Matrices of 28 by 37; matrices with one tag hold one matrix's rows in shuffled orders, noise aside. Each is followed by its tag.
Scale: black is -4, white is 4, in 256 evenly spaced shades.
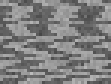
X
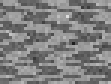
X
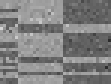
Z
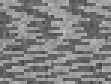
X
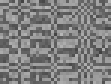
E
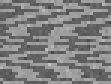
X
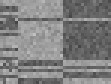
Z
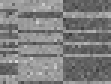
Z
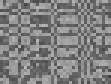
E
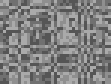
E
